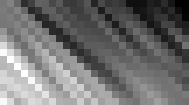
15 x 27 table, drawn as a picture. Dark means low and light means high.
The bottom right is the smoothest part. The ninth with the lowest average is the top right. The ninth with the highest average is the bottom left. Neither half mirrors the other. There is an overall slope up to the bottom left.
